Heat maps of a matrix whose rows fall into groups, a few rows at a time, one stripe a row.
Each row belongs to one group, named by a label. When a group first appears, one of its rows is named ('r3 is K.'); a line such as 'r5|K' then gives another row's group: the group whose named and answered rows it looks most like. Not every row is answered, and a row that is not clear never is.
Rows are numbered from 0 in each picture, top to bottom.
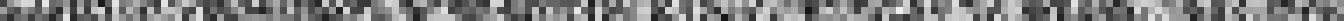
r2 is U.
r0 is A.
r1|U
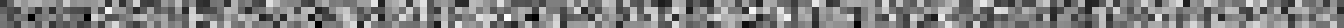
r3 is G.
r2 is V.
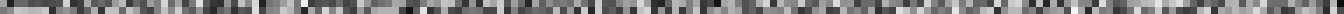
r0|U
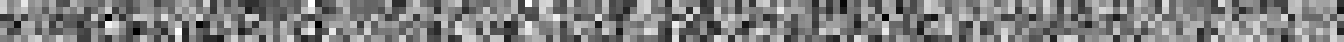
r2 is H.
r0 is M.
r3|G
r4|G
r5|A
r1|M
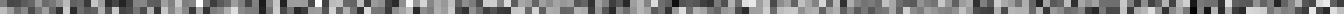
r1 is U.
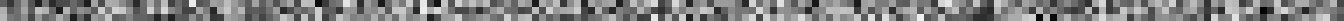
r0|G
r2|V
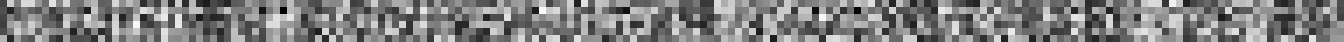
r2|A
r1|H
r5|U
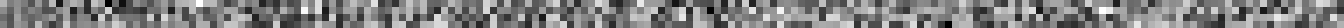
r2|U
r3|U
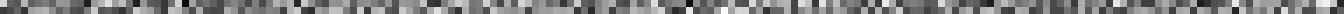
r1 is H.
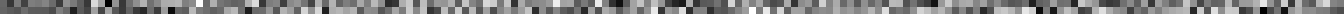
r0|H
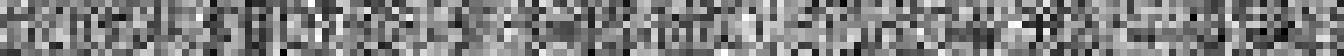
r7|H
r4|V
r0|M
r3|A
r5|V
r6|U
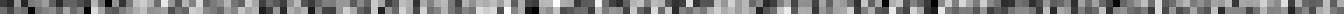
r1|V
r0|H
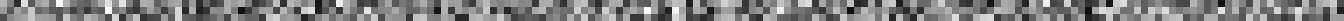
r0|V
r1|G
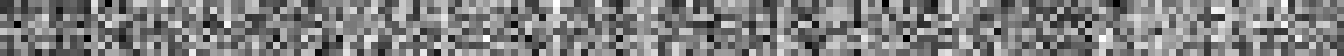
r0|H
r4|M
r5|G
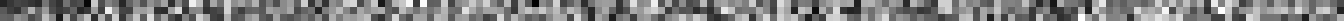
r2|U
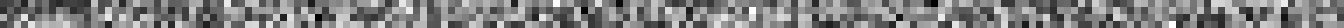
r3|A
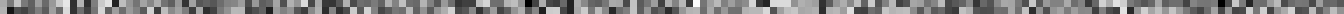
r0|V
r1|U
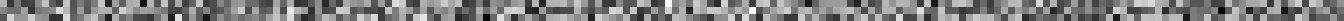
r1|V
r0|U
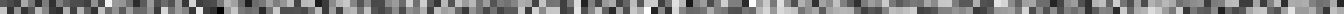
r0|G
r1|U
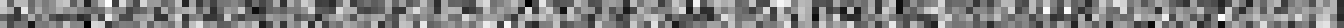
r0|V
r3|V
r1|M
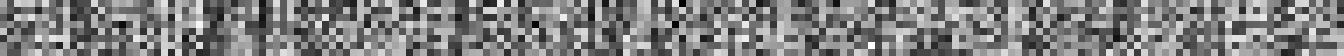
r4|U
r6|U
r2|A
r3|M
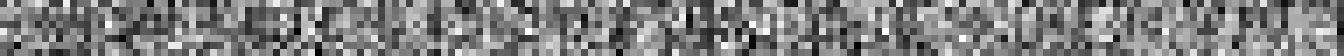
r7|G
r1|M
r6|H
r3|G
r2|M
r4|M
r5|M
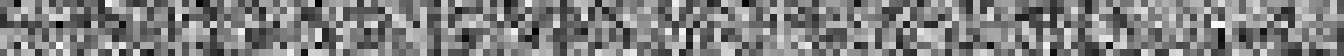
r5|M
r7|A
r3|G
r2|A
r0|G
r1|A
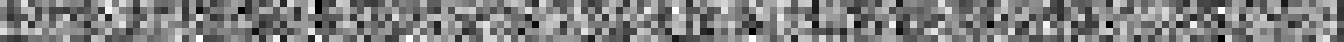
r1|G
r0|V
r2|U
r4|M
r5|H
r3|V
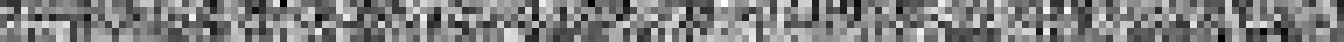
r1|M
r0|H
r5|V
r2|G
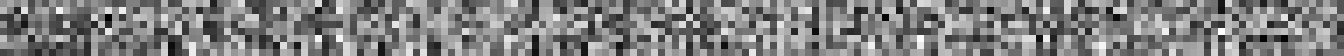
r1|V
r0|M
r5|V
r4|H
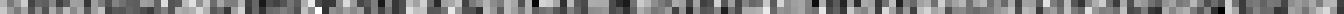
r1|M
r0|M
